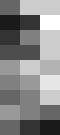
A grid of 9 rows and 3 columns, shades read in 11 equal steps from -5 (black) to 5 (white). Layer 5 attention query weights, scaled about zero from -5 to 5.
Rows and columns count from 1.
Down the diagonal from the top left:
-1 -3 3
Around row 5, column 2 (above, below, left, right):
-2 1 1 2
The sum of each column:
-10 -1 18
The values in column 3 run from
-4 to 5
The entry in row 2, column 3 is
5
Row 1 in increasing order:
-1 3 3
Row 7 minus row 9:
0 3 7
